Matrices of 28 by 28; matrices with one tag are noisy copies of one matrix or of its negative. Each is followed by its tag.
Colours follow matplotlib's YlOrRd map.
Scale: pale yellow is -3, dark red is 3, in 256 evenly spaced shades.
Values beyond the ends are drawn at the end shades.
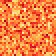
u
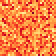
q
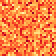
q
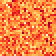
u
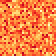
u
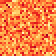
u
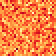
q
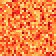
u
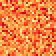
q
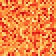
q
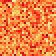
u
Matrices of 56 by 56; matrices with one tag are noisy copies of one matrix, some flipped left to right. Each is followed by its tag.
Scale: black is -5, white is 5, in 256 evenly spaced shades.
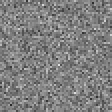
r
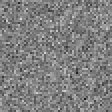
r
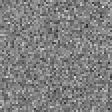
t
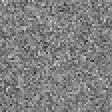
r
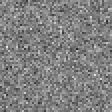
r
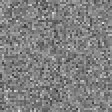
t
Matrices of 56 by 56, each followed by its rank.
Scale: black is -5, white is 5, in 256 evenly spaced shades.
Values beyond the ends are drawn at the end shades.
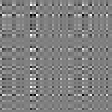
one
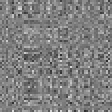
five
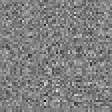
ten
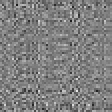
five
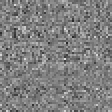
ten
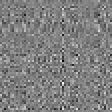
five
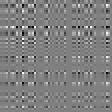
one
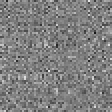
ten
